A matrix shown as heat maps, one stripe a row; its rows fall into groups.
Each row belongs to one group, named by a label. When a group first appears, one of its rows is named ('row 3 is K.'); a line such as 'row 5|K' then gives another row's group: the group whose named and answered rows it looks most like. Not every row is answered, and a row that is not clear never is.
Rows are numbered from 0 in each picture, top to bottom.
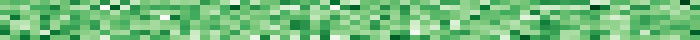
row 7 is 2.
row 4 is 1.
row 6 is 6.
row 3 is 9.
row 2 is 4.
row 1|2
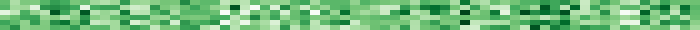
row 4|1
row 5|4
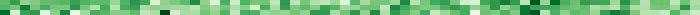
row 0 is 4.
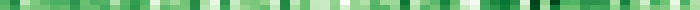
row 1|4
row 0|4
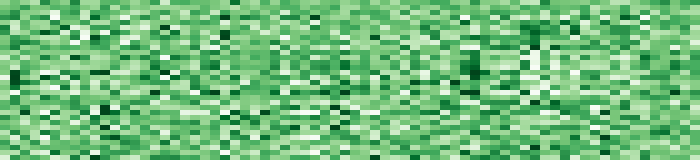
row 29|4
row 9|4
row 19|9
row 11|9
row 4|1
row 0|9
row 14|6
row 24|2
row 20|4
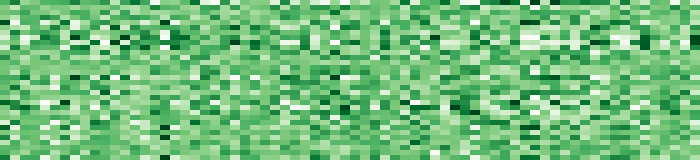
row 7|9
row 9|9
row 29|4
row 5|2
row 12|4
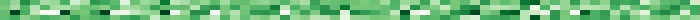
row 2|6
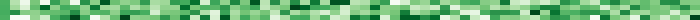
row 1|1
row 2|4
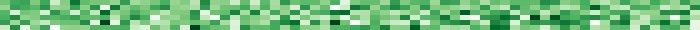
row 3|4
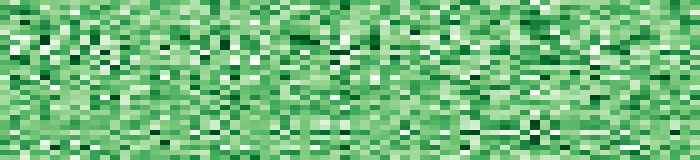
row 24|4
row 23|9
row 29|1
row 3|1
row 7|1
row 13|2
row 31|2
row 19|2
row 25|4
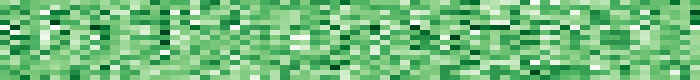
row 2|6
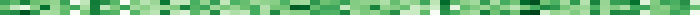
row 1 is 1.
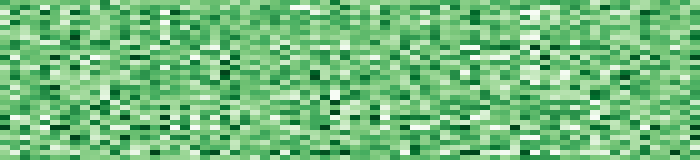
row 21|6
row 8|6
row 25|6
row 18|2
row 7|9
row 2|9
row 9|4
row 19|2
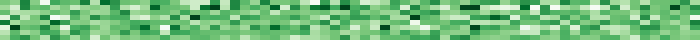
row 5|9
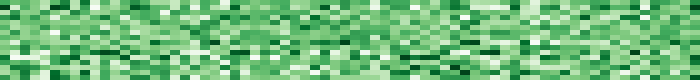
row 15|6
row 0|6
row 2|9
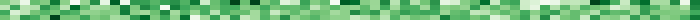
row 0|2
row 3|6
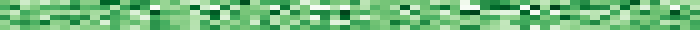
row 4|2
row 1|4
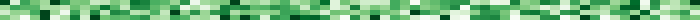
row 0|6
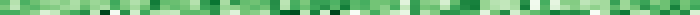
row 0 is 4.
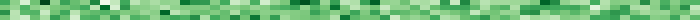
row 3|2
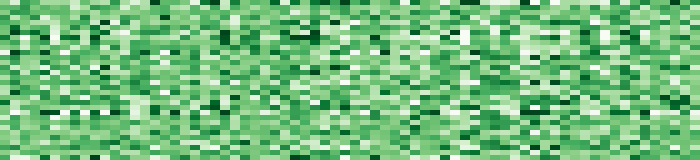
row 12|9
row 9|2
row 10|9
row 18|9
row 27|1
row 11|4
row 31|1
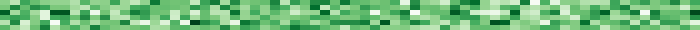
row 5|1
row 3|6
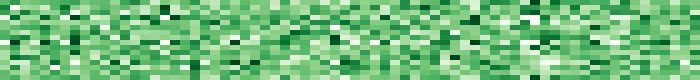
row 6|1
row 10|9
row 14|2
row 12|2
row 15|4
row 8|9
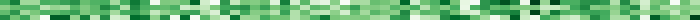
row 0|4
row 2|4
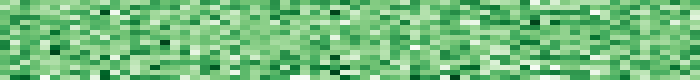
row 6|6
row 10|6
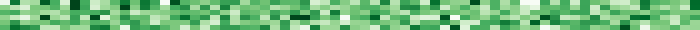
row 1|9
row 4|4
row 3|1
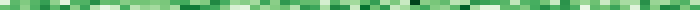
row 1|1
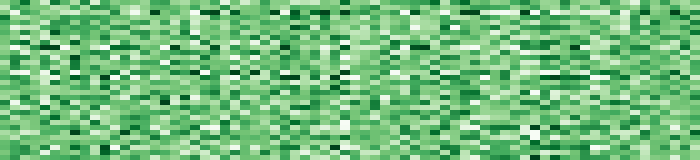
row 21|1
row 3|1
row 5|1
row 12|9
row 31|4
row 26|9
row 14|2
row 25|4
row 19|6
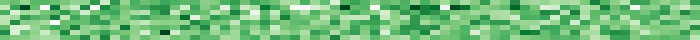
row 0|2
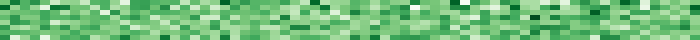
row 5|1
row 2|2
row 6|4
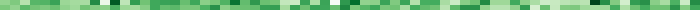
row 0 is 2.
